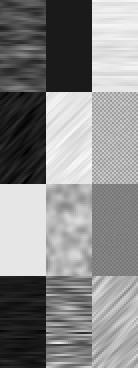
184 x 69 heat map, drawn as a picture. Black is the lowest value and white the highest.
It is made of 4 by 3 panels. Panel 1,1: low, streaked across. Panel 1,2: very low, flat. Panel 1,3: very high, streaked across, faint in contrast. Panel 2,1: very low, slanting up to the right, faint in contrast. Panel 2,2: very high, slanting up to the right, faint in contrast. Panel 2,3: high, checkered. Panel 3,1: very high, flat. Panel 3,2: high, blotchy. Panel 3,3: middling, checkered, faint in contrast. Panel 4,1: very low, streaked across, faint in contrast. Panel 4,2: middling, streaked across, strong in contrast. Panel 4,3: high, slanting up to the right.
